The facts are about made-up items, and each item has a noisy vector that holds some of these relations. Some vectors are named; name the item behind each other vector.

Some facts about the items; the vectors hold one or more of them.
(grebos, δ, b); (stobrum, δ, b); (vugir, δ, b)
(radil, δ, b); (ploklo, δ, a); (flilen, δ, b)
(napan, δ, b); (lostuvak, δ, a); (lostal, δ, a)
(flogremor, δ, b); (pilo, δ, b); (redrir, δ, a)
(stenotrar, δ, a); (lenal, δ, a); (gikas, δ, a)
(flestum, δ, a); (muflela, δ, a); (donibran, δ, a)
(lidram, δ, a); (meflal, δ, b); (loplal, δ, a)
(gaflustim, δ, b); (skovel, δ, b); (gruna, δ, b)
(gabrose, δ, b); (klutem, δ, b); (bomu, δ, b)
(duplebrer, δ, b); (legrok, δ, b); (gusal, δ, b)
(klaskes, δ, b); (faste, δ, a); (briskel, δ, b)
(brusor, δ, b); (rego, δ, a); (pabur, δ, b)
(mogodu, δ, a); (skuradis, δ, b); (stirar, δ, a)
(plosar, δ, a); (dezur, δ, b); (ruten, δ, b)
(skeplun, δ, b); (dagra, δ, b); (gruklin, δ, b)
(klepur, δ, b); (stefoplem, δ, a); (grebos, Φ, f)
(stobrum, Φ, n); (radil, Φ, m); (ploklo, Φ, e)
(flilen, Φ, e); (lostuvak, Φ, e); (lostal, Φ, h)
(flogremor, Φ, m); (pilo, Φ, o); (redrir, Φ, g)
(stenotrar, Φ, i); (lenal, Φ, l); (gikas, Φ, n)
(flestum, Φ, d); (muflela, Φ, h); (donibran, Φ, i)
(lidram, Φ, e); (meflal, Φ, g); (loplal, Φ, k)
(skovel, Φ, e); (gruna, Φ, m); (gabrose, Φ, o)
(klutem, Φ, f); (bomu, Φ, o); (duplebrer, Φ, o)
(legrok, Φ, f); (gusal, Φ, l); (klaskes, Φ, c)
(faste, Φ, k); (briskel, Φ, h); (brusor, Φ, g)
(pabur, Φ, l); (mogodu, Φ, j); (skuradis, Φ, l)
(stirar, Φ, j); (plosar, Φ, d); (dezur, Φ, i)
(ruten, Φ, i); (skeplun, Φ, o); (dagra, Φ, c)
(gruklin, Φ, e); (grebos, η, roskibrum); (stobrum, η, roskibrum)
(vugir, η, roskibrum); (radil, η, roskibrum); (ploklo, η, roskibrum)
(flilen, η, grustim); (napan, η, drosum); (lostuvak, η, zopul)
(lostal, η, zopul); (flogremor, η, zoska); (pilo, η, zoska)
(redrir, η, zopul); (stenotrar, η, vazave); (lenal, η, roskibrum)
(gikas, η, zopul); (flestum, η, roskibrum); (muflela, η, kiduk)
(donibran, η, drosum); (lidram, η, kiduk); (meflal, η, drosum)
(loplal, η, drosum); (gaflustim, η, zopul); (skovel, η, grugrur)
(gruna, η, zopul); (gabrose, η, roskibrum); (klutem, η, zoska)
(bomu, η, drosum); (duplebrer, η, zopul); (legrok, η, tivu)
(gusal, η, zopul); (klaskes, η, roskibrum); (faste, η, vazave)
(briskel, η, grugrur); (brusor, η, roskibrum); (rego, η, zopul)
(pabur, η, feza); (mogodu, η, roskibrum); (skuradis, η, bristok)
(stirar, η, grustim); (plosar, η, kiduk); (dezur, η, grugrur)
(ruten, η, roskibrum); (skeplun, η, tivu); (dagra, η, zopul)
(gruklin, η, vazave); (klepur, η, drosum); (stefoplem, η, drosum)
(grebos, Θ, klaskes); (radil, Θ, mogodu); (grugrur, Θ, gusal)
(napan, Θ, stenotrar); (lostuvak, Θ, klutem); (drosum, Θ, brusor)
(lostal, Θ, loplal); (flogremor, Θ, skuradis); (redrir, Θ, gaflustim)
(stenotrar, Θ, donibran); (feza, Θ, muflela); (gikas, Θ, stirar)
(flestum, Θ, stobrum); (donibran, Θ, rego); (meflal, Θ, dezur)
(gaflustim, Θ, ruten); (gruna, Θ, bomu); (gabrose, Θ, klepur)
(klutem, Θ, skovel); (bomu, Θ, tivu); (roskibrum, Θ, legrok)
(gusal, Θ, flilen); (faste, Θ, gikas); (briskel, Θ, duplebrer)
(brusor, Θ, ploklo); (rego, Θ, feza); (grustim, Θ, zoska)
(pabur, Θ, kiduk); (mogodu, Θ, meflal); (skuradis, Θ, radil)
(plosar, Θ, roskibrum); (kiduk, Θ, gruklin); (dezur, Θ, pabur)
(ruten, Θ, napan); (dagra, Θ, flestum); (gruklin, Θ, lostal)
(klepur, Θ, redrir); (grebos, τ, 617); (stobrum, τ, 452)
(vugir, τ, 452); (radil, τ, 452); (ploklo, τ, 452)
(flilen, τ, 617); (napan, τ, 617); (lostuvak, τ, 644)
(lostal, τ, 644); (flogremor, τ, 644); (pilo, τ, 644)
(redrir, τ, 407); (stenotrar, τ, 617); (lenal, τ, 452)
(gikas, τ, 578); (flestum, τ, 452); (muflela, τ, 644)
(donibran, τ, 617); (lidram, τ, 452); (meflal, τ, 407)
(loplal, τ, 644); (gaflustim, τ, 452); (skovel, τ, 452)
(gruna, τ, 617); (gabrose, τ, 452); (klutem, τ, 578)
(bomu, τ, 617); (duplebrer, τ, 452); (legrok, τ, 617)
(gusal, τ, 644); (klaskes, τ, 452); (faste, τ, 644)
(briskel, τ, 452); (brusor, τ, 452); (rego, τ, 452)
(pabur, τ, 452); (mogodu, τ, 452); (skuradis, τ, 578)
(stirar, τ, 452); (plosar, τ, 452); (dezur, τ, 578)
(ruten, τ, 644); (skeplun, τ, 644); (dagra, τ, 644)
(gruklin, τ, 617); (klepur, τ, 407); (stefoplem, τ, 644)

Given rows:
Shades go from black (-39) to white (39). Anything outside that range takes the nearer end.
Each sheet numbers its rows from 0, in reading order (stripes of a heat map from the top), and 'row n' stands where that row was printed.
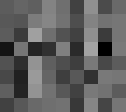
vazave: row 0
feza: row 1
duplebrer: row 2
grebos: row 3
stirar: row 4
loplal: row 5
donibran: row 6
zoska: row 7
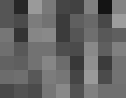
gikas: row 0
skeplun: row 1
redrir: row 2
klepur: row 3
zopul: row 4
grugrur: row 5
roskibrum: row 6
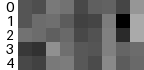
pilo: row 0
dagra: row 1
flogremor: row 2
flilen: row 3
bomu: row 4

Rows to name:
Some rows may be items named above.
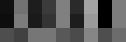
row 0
grebos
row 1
grebos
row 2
bomu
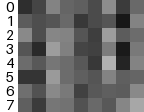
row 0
gruklin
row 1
faste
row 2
gaflustim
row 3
gikas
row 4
briskel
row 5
flilen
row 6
gusal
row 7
ruten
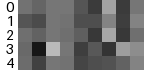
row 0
gruna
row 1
meflal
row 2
gruna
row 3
muflela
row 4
stefoplem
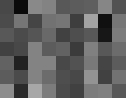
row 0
ploklo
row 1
grustim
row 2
faste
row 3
legrok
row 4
lidram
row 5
pabur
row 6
rego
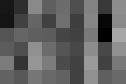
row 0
stobrum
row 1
klaskes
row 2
dagra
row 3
dezur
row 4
plosar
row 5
napan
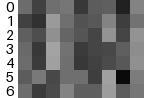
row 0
lostuvak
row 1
skovel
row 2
dezur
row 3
lostal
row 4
lostal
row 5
grustim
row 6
gabrose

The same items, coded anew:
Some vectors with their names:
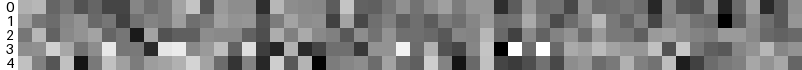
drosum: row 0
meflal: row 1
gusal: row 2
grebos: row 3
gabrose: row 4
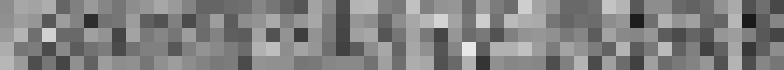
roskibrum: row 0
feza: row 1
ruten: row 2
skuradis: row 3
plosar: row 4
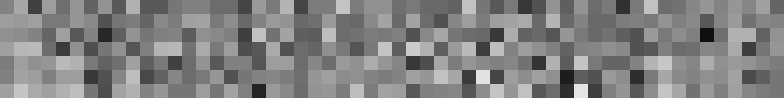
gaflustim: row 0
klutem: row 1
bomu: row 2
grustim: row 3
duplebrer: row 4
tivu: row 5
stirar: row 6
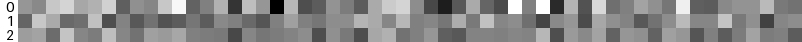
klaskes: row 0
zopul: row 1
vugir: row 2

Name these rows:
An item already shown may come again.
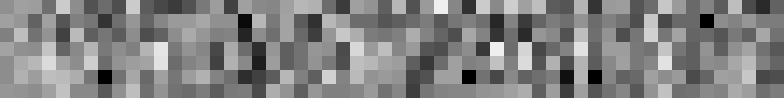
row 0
muflela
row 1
klepur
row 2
redrir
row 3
flestum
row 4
stobrum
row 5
loplal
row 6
skovel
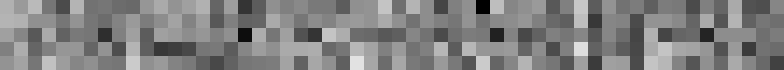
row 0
faste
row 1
lidram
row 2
klepur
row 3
rego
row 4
ploklo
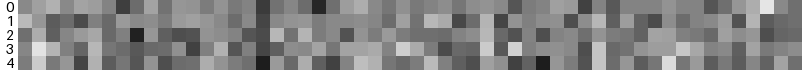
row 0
gruklin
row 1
plosar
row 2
gusal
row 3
gikas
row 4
redrir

